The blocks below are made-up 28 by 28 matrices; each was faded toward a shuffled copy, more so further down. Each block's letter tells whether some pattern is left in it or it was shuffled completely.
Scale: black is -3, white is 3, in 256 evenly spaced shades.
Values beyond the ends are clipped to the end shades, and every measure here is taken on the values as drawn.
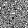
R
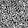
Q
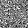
Q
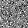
R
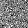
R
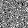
Q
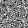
Q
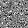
R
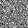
R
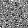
R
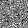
Q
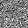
Q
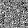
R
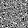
Q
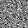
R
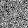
Q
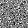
Q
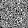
Q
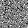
Q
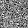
Q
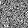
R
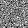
Q
